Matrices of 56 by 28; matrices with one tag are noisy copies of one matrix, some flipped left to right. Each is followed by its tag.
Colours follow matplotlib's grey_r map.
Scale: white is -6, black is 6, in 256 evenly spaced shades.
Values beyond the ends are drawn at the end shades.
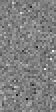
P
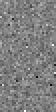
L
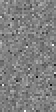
L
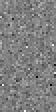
L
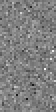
P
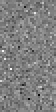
P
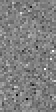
P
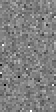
L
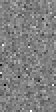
L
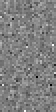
L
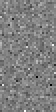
L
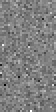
L
